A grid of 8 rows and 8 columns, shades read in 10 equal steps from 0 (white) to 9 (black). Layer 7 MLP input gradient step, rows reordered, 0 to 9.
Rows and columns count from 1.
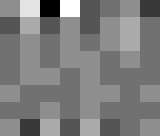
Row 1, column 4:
0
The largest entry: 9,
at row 1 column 3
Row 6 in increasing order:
4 4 4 4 5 5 5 5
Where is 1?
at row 1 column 2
